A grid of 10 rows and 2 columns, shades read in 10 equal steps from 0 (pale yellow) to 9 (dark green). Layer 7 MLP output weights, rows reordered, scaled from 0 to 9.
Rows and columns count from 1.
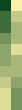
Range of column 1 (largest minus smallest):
8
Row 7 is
3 3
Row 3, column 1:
7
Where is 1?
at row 5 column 2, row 9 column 1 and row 10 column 1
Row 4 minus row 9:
4 -2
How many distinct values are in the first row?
2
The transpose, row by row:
9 7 7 5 4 4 3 2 1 1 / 0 2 3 3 1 3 3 4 5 5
